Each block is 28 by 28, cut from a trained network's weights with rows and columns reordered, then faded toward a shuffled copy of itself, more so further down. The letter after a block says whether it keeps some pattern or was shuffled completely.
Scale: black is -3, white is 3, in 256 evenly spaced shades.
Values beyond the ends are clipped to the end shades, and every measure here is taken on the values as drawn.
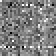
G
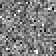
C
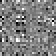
G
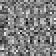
G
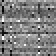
G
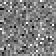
C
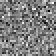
C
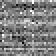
G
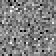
C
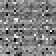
G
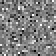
C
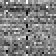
G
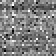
G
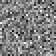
C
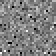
C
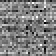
G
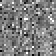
G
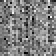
G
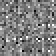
G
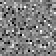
C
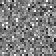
C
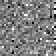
G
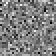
C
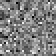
G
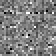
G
